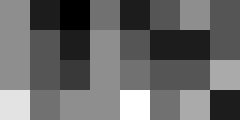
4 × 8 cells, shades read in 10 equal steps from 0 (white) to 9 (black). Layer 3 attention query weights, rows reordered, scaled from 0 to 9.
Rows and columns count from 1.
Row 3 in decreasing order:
7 6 6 6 5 4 4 3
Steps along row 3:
up up down up up same down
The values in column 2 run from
5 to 8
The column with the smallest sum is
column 1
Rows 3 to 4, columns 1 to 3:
4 6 7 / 1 5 4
